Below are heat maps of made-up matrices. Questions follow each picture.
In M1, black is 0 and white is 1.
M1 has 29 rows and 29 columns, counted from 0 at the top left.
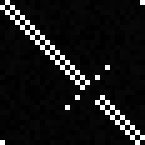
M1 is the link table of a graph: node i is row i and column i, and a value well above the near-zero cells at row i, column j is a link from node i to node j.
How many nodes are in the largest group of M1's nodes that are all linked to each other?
2
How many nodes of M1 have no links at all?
1
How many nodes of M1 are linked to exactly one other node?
1
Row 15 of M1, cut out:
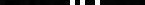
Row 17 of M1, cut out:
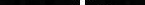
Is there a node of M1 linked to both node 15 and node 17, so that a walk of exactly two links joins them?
yes
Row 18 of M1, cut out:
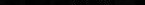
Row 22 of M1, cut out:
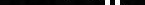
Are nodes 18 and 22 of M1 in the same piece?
no
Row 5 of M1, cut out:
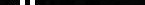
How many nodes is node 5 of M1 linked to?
2
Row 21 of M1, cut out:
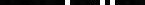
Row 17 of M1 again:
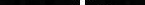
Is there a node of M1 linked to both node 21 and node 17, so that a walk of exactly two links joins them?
no
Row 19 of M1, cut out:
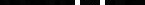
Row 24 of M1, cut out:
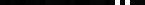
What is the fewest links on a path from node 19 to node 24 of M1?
5
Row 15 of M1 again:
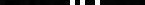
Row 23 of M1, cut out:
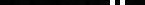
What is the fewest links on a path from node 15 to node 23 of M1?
5
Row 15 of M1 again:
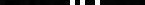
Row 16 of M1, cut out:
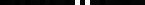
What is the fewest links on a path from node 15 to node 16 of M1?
1
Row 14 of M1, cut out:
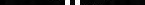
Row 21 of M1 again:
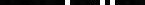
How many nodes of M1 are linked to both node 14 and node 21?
1
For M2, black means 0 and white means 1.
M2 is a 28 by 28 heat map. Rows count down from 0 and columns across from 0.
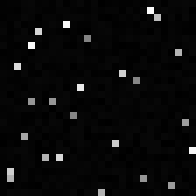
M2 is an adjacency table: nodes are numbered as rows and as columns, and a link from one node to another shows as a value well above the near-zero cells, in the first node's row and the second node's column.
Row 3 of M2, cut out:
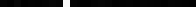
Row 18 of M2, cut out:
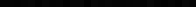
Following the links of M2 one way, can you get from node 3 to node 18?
no
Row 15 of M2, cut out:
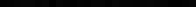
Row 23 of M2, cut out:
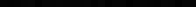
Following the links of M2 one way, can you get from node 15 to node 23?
no
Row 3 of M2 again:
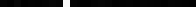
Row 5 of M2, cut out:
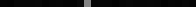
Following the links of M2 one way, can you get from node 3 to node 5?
yes
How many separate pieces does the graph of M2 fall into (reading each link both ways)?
6
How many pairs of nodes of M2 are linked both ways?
0
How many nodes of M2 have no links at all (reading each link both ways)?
5
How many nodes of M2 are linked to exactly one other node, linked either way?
1
